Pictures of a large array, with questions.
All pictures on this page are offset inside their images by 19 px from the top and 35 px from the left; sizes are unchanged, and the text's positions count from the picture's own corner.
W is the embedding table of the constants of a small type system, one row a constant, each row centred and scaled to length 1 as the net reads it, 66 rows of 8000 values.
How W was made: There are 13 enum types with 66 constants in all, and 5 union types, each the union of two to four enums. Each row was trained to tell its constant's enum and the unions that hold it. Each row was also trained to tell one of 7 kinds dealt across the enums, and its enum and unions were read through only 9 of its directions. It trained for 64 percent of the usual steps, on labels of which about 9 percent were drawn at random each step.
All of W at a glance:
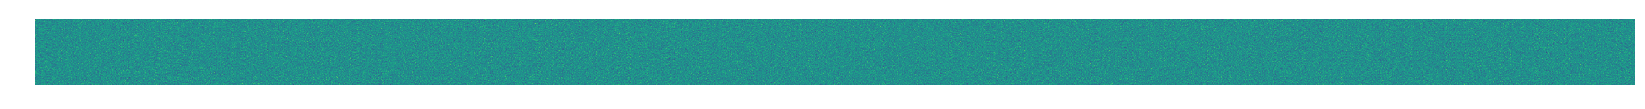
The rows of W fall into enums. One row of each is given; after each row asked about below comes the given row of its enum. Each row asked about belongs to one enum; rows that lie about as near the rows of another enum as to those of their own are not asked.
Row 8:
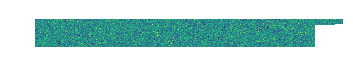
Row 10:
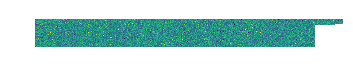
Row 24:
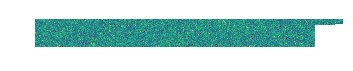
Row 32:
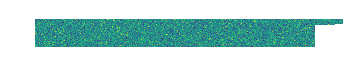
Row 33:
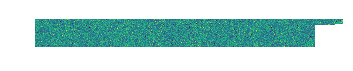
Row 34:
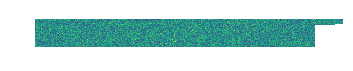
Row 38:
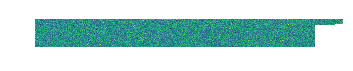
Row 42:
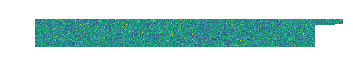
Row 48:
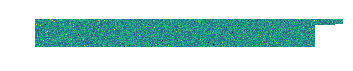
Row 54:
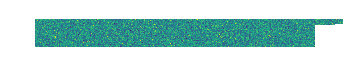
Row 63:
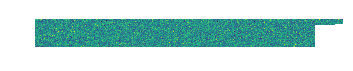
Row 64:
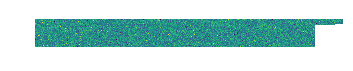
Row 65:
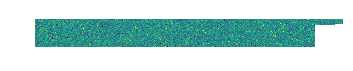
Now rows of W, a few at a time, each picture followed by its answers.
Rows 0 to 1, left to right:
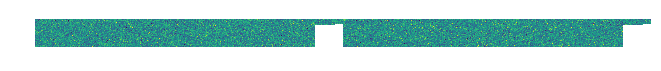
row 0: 48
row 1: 63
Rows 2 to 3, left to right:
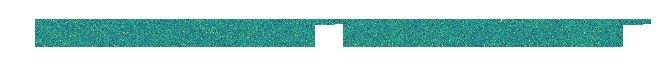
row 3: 64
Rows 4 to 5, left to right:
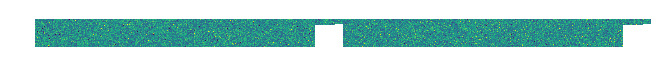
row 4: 8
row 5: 42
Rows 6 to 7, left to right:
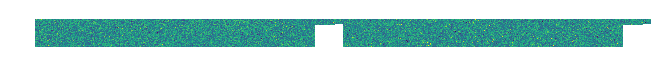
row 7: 32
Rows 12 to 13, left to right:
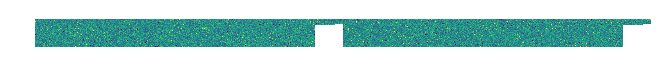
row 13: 32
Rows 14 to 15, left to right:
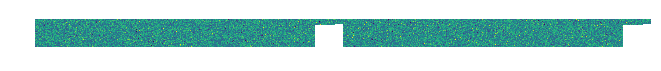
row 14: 10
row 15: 24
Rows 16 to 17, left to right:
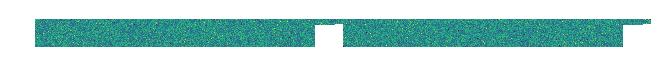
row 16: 63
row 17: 38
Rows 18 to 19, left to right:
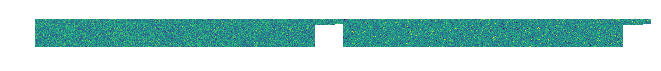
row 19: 32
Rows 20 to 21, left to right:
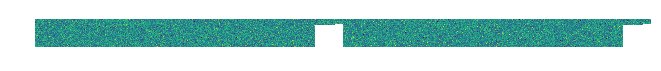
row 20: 34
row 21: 8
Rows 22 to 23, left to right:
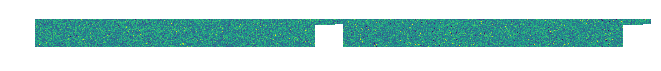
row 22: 10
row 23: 48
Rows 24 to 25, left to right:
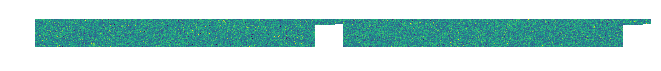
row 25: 63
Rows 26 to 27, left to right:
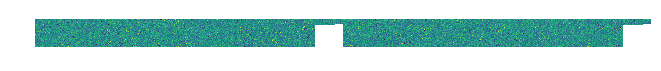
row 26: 34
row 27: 24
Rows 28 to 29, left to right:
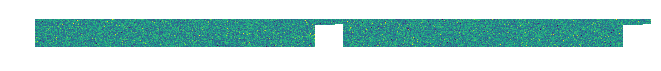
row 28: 10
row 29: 8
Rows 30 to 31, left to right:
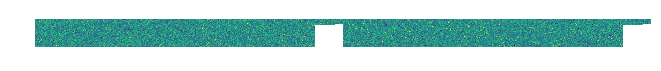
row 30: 24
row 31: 38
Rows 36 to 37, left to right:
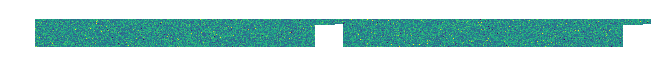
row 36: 54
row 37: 32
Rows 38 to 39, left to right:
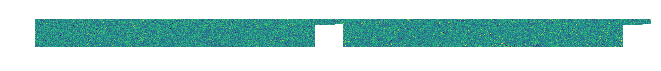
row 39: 10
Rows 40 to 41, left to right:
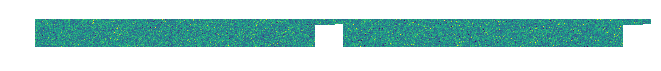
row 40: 33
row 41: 8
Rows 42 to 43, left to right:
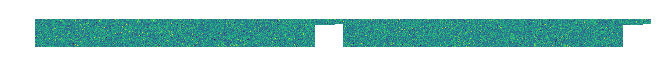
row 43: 33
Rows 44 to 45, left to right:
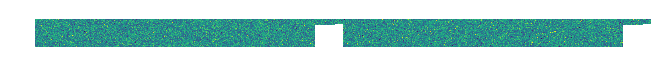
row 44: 54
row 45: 38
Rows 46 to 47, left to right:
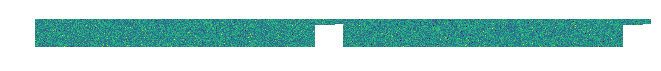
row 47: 42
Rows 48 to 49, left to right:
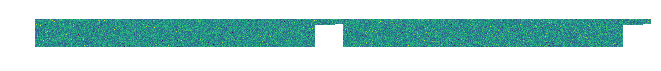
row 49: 48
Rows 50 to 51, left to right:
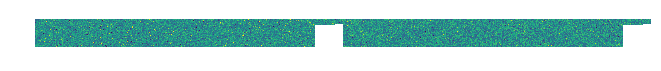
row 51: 24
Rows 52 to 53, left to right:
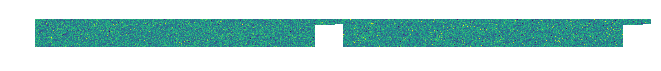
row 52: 63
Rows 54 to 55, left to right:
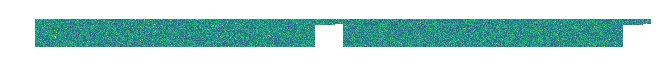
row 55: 34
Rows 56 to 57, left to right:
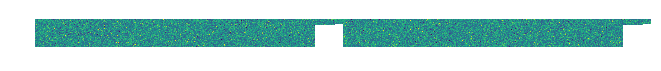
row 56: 65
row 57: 63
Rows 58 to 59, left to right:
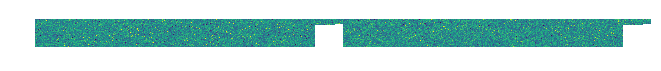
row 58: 34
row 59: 32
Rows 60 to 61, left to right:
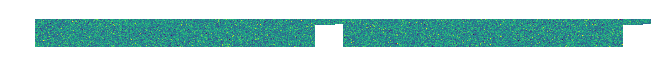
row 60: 34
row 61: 54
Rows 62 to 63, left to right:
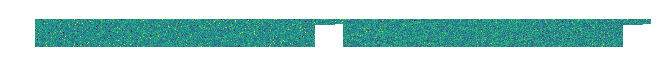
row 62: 10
